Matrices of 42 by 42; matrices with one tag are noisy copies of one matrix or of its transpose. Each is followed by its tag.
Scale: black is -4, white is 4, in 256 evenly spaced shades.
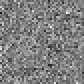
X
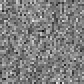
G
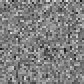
X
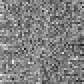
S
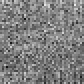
S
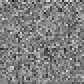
X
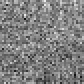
S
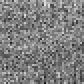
S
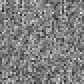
G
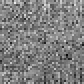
S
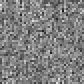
G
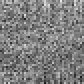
S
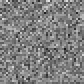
X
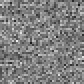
G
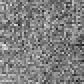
S
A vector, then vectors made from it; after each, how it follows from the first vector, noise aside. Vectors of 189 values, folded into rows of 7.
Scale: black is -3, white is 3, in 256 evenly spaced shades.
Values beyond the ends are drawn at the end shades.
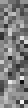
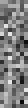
sign-scrambled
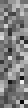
negated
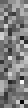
negated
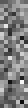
negated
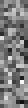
sign-scrambled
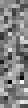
sign-scrambled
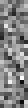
sign-scrambled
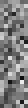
negated
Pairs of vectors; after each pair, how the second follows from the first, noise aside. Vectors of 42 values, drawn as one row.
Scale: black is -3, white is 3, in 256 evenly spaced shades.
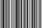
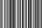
negated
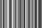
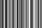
reversed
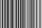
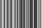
shuffled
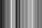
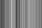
shrunk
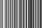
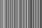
shrunk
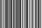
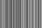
shrunk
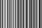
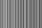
shrunk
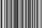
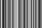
negated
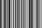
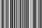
negated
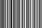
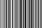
negated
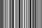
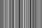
shrunk
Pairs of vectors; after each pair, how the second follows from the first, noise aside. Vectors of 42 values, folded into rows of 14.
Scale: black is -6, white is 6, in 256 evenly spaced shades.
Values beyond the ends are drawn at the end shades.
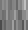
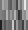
scaled up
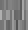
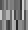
scaled up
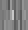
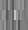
reversed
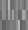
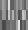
scaled up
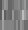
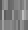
copied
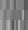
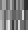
scaled up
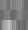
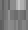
reversed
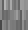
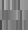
copied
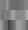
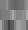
copied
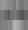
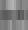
reversed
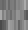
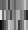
scaled up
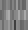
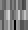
scaled up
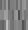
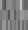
reversed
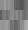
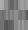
reversed
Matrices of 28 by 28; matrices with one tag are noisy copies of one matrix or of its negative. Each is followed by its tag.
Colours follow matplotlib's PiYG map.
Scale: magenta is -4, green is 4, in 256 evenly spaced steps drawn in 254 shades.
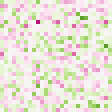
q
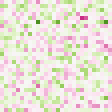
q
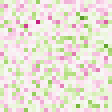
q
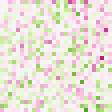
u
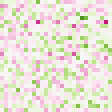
q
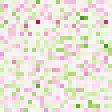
q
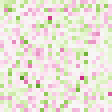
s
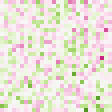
u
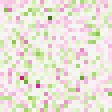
s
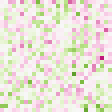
u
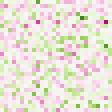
q
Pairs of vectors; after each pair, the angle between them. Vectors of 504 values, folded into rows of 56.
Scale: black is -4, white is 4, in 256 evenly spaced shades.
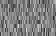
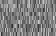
nearly opposite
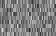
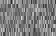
orthogonal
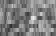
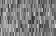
partly opposed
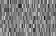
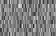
nearly opposite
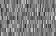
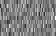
nearly parallel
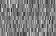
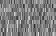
orthogonal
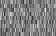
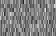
nearly parallel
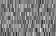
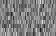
nearly opposite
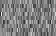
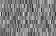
nearly opposite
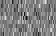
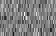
nearly opposite
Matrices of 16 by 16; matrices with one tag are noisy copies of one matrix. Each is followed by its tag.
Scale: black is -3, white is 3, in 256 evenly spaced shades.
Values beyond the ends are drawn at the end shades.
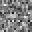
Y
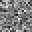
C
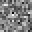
Y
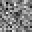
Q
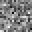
Y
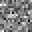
Y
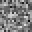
Y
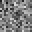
Q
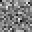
C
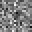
Q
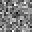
Q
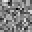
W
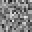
Y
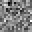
W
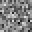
Y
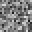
Y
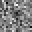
Q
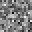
Y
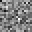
C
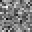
C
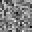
Q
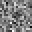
Q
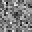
Q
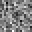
Q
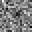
Q
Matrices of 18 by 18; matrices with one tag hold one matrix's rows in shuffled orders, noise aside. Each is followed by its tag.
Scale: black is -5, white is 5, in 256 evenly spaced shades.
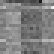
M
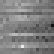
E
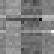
M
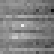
E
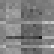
M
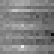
E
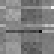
M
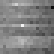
E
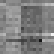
M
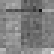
M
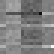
M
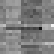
M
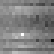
E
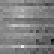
E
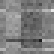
M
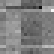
M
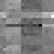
M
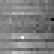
E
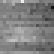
E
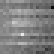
E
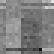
M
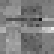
M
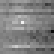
E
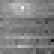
E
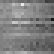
E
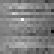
E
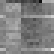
M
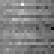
E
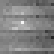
E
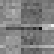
M
